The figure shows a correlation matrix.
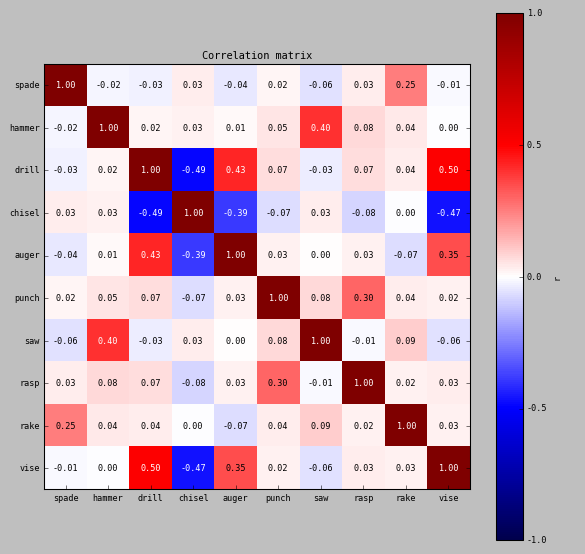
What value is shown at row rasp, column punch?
0.30
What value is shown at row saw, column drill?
-0.03
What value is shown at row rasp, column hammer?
0.08
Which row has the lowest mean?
chisel
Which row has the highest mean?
hammer
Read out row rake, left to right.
0.25 0.04 0.04 0.00 -0.07 0.04 0.09 0.02 1.00 0.03
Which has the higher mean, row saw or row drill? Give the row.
drill
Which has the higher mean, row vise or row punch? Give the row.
punch
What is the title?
Correlation matrix
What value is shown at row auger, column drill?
0.43
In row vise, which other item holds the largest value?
drill
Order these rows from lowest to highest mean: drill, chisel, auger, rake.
chisel, auger, rake, drill
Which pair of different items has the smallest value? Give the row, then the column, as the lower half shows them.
chisel, drill
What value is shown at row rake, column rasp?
0.02
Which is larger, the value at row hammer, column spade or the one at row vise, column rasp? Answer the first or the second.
the second
